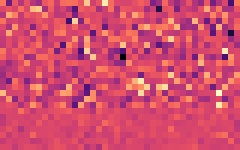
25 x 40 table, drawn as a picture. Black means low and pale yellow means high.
There are no regular stripes. No overall slope runs across the table. A few values lie far out on both sides of the bulk. The bottom part is calmer, past a seam about 70% of the way down. Overall the values sit about 60% of the way up the scale. The grain is fine, like static.
